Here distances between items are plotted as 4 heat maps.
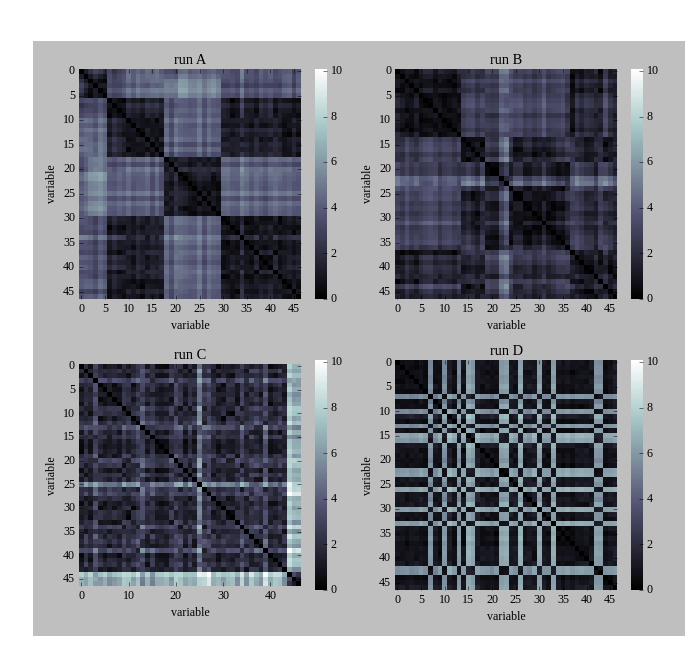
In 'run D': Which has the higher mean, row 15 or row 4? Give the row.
15
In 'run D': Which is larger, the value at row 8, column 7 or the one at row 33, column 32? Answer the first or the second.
the second
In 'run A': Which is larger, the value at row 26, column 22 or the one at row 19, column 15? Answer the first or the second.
the second
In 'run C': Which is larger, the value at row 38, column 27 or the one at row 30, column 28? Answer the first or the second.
the first
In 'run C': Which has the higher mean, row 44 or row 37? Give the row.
44
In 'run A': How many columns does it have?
47
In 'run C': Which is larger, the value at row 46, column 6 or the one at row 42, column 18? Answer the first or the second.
the first
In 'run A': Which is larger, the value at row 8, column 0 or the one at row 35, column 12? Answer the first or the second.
the first
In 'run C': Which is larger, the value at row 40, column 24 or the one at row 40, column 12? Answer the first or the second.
the second
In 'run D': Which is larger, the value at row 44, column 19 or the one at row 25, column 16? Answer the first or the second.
the second
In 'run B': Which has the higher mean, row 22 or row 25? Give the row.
22
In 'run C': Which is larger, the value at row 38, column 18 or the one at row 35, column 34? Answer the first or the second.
the second
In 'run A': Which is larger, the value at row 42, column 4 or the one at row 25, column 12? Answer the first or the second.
the second
